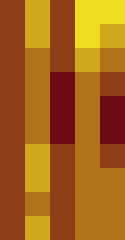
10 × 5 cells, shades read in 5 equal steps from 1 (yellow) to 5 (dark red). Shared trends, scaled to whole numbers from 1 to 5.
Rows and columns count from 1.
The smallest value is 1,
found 3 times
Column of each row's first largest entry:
1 1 1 3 3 3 1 1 1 1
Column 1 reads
4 4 4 4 4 4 4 4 4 4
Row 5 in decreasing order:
5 5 4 3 3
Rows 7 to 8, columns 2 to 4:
2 4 3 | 2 4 3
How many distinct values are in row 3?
3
